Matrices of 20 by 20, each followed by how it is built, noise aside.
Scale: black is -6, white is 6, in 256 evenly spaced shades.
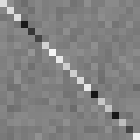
diagonal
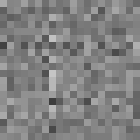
low rank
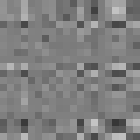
low rank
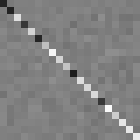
diagonal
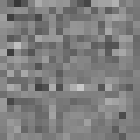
low rank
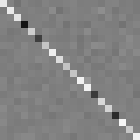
diagonal
